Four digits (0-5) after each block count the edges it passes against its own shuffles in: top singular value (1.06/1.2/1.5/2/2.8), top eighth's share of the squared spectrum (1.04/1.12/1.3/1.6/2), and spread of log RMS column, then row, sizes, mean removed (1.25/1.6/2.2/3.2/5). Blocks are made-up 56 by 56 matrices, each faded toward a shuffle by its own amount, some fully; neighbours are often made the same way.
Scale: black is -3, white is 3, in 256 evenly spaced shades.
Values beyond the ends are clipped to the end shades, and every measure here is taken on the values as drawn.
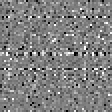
4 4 1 3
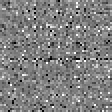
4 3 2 2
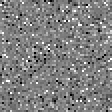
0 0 0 0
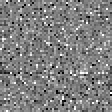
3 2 0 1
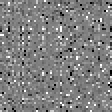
3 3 2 0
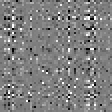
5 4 3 3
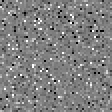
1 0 0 0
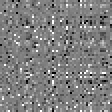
4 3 2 2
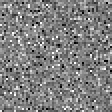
0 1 0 0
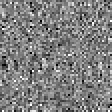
3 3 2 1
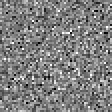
0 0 0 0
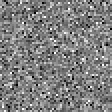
0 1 0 0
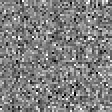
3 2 0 1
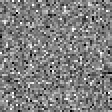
0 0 0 0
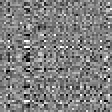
4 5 3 3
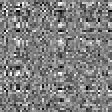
4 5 3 3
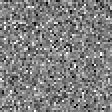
1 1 0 0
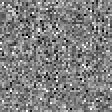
2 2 1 0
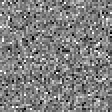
2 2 0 0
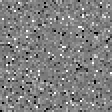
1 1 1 0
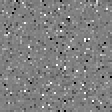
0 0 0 0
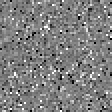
0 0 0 0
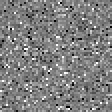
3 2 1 0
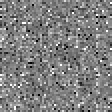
3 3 1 1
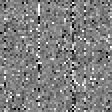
2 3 2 0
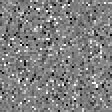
0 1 0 0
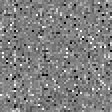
1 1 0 0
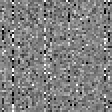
2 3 3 0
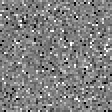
1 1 0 0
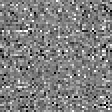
3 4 1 2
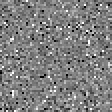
2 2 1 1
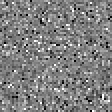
2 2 0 1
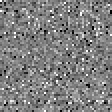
2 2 0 1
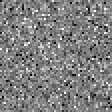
2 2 0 1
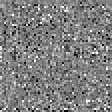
3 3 1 2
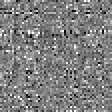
3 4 2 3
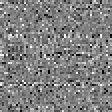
3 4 1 2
